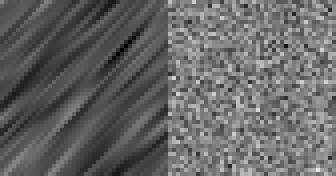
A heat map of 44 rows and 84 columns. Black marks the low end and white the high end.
The table splits into one row of 2 panels. Panel 1,1: low, slanting up to the right. Panel 1,2: middling, fine-grained, strong in contrast.
